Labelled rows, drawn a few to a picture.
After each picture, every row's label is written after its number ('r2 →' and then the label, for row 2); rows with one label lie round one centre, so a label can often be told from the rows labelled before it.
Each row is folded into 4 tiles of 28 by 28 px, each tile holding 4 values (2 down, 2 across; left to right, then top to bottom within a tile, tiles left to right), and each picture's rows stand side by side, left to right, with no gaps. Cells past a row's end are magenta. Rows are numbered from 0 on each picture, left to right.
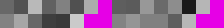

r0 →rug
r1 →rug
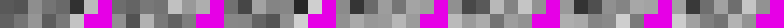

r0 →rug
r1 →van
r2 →rug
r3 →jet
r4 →jet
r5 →jet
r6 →jet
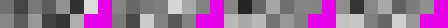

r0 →rug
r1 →van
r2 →jet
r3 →jet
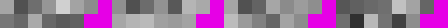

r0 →van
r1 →jet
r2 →jet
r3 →van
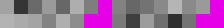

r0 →jet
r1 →van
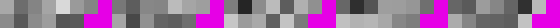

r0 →van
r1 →van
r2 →jet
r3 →jet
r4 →rug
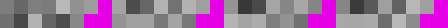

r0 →van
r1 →jet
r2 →jet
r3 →jet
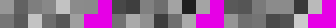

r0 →van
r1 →rug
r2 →rug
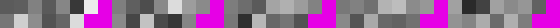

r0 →rug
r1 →van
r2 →van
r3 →van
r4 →jet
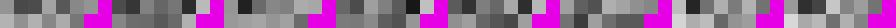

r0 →jet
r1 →rug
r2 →jet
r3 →rug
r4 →rug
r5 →van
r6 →jet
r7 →jet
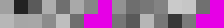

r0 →jet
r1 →van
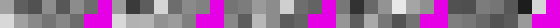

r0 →jet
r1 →jet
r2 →van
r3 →van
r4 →rug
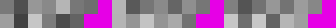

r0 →van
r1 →jet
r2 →jet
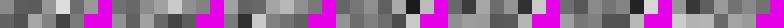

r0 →van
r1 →van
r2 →van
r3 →rug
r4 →rug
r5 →rug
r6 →jet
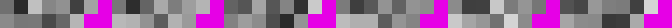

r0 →rug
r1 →jet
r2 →rug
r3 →jet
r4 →jet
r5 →rug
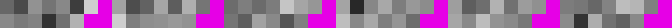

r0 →rug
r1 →jet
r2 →van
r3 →jet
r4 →jet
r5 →van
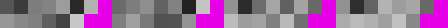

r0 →rug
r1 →rug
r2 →jet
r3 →jet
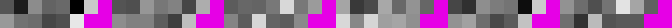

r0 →rug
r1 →rug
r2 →van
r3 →jet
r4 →rug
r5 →van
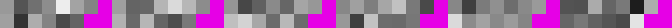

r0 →van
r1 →van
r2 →jet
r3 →van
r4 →jet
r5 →rug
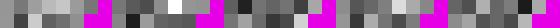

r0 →van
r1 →van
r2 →rug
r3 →van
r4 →rug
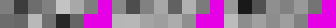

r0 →van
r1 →jet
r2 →jet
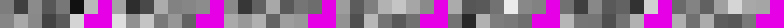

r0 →rug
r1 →jet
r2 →jet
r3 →van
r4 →van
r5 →rug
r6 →van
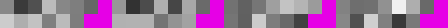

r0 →jet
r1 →jet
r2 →van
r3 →van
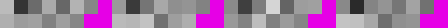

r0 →jet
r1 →jet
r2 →jet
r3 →jet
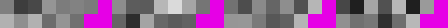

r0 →jet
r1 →van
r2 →rug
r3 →rug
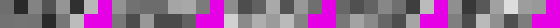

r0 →rug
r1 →van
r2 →jet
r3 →rug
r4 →van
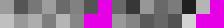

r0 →jet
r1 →rug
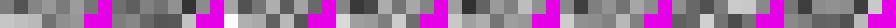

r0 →jet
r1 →rug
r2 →jet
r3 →jet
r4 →jet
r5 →jet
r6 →van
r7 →rug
